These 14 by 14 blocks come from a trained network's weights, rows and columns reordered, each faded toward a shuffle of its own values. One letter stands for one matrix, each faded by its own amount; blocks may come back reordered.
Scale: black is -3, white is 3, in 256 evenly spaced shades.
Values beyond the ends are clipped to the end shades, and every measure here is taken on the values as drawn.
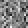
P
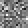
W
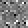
W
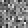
W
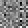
P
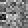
P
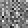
P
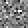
W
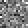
W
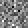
W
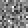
W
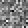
W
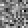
W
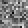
W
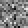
W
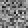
P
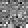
W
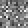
W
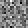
P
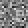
P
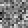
W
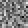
W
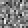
W
